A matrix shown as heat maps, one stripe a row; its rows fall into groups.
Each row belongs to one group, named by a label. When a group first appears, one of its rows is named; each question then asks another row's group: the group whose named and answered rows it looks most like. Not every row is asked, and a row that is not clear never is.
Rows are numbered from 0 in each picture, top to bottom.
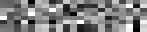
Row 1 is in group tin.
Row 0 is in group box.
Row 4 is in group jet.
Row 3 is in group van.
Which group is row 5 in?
box
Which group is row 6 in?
tin
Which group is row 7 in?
tin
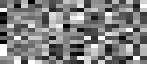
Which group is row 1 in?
box
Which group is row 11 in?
jet
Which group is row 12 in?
jet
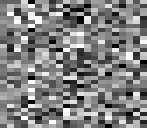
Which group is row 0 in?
box
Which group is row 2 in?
jet
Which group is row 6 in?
van
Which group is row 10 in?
box
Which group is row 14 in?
tin
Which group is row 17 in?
van
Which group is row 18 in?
tin
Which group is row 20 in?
van
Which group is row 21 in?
jet
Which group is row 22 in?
van
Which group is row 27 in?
box
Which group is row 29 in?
box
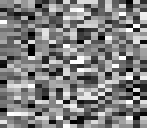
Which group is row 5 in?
jet
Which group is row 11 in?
box
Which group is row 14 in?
van
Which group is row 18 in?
box
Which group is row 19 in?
tin
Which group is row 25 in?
tin
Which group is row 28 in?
van
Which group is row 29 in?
tin
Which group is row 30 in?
jet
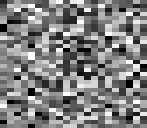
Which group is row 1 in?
van
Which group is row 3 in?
tin
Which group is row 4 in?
van
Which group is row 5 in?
van
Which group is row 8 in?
box
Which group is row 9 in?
jet
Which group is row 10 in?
tin
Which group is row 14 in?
van
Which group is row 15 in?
tin
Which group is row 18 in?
tin
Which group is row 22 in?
box
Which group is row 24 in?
van
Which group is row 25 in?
van
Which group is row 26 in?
jet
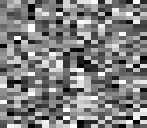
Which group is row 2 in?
box
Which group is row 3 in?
tin
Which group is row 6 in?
van
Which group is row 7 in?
van
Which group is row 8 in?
van
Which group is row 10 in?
box
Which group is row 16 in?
tin
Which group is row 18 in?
van
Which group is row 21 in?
jet
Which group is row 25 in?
jet
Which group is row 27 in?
box
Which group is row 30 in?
tin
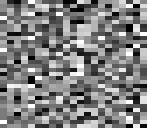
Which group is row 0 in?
van
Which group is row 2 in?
jet
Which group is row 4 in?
jet
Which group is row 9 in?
van
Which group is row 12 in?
jet
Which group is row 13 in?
tin
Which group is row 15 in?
box
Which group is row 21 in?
van
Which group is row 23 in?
jet
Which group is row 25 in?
tin
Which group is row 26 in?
van
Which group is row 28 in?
box
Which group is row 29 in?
tin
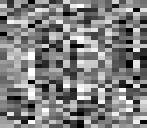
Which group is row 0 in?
box
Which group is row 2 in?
tin
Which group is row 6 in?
box
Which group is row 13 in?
van
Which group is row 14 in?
van
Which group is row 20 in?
box
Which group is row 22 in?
van
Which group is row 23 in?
van
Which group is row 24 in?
van
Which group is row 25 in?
tin
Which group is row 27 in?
tin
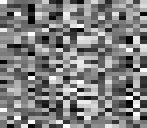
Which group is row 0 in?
jet
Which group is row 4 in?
box
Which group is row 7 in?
jet
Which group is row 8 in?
van
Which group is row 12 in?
tin
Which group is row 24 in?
tin
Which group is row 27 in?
jet
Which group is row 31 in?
box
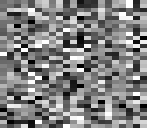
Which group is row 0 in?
tin
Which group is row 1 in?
tin
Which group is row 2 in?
van
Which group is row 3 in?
van
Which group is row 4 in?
tin
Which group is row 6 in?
box
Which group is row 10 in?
tin
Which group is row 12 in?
box
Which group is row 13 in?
jet
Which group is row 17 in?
box
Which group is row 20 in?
van
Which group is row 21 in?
jet
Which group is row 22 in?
van
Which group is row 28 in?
box
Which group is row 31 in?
box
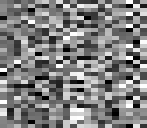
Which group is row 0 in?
tin
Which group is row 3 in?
tin
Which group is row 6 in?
tin
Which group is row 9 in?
box
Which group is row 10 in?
box
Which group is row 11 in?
tin
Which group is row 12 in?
van
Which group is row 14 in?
tin
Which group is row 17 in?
jet
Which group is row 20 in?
jet
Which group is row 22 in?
jet
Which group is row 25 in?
jet
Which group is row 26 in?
tin
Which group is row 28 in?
jet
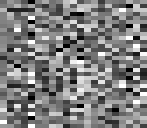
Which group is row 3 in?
jet
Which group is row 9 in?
tin
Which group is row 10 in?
van
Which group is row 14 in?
tin
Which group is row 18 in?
van
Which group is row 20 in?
van
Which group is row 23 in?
box
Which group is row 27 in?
jet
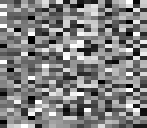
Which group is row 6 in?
jet
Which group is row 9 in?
box
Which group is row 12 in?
tin
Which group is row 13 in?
box
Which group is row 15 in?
jet
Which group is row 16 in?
tin
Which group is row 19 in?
van
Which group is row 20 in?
box
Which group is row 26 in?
tin
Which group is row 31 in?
van
